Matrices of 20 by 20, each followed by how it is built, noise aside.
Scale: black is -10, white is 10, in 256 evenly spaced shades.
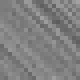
Toeplitz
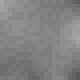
smooth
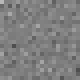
noise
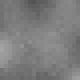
smooth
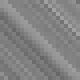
Toeplitz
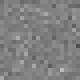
noise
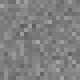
noise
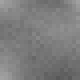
smooth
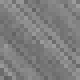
Toeplitz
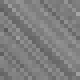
Toeplitz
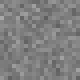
noise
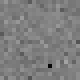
noise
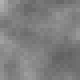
smooth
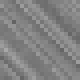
Toeplitz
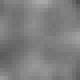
smooth
